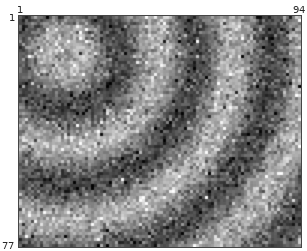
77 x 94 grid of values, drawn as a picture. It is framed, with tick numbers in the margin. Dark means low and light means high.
No single row or column stands out from its neighbours. No overall slope runs across the table. There is no seam. Concentric rings centre on the top left.
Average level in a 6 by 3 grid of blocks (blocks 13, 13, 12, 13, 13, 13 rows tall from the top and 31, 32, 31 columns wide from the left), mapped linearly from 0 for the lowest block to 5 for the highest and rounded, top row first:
323 / 323 / 023 / 523 / 042 / 513
